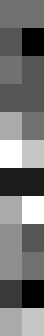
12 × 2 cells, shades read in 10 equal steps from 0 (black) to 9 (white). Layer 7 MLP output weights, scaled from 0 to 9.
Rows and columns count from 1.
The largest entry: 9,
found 2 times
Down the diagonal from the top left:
4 0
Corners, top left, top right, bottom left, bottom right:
4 4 6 7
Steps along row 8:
up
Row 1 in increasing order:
4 4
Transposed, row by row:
4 3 4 3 6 9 1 6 5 5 2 6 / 4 0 3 3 4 7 1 9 3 4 0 7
